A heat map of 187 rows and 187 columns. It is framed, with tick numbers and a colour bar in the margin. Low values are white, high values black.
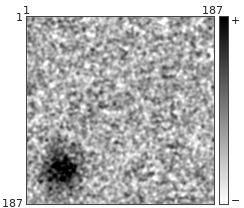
Mirror symmetry: none. Grain: blotchy. Lone odd cells: none. Stripes: none. Ninth with the highest average: bottom left. Bumps: one, in the bottom left.
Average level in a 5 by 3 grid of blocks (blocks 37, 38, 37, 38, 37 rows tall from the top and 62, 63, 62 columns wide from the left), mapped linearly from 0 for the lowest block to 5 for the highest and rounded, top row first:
1 0 0 | 0 0 1 | 0 1 1 | 4 0 0 | 5 0 1
